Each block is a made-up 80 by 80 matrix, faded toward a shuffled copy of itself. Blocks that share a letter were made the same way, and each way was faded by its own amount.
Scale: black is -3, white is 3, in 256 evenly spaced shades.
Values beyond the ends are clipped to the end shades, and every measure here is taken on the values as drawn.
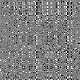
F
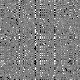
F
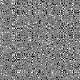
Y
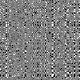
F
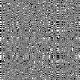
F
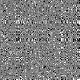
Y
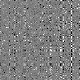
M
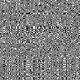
Y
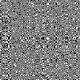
Y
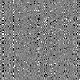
M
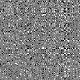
Y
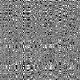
M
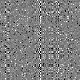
F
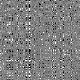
M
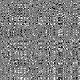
Y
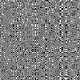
M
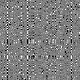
F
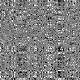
Y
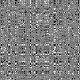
F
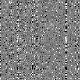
M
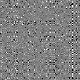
M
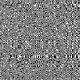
Y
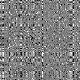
F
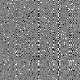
F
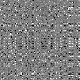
Y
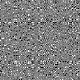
Y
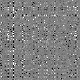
F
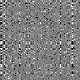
F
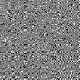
Y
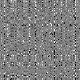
M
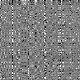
M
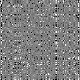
F
